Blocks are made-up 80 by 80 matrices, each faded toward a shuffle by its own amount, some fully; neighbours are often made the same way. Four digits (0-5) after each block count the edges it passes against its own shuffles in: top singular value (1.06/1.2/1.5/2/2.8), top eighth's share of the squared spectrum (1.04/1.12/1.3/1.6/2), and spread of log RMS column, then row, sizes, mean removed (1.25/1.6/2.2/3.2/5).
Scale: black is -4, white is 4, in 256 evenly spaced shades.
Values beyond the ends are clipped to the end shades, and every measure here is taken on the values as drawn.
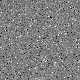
0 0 0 0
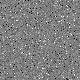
0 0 0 0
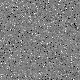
0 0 0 0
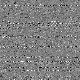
2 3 0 3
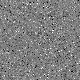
0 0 0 0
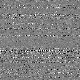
2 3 0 4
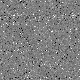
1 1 0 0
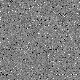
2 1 0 1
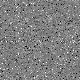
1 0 0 1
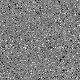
1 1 0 1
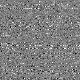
2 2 0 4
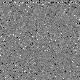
2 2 0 1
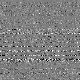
2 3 0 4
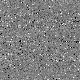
1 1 0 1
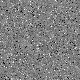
0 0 0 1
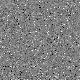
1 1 0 1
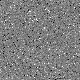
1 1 0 0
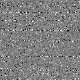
2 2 0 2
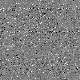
1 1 0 2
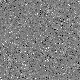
0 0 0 0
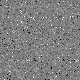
1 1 0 1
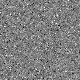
0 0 0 0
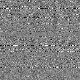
2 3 0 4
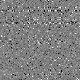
4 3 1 2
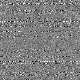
2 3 0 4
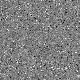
0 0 0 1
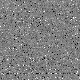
2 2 0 1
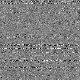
2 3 0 4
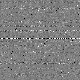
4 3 0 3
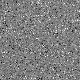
0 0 0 1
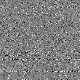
1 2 0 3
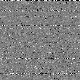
3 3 0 3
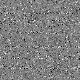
1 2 0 2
